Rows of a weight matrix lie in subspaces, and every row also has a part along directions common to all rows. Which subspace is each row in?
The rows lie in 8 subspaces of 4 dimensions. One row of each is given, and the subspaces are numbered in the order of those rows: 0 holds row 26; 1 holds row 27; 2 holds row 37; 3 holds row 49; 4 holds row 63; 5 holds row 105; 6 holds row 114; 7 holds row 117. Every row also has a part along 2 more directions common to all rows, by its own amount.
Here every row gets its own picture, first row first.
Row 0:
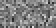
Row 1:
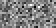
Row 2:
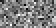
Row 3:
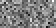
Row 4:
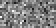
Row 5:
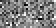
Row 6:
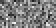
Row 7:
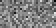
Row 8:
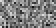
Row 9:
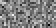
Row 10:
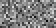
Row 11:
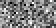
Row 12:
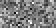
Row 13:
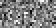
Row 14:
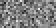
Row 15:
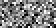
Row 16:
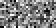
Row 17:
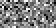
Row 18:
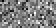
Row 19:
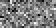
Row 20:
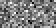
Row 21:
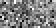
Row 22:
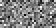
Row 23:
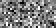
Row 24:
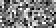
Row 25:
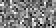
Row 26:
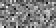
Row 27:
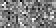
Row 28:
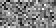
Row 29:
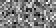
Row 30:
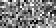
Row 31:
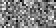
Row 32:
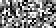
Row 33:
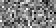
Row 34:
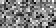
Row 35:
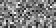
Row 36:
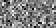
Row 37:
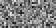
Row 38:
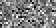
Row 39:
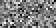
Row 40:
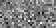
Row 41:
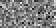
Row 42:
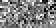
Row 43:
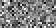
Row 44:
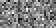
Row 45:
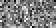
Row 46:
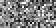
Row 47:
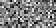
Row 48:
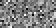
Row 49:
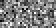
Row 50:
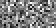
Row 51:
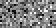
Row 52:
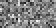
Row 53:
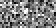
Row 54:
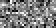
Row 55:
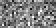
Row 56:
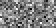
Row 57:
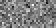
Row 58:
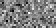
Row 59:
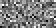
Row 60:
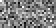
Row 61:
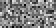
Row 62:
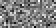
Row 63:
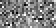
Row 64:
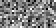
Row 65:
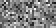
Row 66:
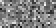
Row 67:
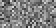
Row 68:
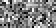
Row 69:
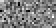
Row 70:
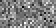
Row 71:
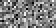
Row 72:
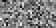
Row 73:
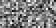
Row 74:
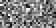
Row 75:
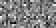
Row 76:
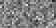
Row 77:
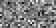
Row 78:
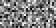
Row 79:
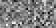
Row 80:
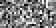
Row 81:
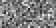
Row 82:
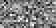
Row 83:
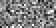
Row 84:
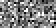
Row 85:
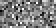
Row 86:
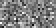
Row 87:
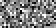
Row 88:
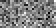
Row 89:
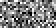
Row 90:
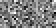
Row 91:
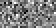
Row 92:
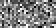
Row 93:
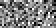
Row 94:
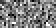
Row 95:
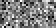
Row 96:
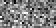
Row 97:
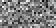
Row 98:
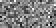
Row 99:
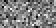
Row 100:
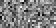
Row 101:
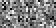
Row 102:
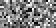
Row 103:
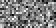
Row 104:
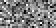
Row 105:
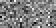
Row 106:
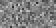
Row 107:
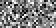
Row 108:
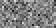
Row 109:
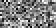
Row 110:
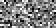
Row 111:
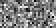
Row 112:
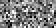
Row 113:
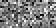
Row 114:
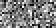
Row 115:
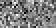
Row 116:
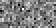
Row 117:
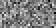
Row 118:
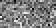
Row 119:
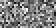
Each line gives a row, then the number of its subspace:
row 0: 0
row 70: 3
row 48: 7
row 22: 7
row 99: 1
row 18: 4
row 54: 0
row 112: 3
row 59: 3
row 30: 6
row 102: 1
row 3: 4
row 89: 5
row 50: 7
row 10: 3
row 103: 0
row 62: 2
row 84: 6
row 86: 1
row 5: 4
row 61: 2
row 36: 7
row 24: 4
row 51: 5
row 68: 3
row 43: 7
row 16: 0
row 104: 0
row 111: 4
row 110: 0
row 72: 6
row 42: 5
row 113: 5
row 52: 2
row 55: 4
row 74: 3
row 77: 6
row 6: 2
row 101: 1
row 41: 4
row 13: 5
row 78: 0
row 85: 3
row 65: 1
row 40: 6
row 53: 7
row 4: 5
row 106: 3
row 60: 3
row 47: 5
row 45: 5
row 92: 7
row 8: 2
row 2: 4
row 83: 2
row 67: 7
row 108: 1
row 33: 4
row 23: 6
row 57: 3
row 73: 0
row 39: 0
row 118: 5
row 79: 2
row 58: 2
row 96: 5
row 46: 6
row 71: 7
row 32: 3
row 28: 1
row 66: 2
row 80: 2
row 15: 7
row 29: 1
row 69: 3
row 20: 6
